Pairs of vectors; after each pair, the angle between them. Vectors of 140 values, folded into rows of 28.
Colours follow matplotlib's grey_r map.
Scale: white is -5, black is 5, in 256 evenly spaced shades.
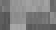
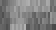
nearly parallel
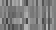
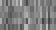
nearly parallel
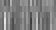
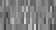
partly opposed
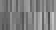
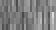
nearly parallel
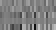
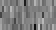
partly aligned
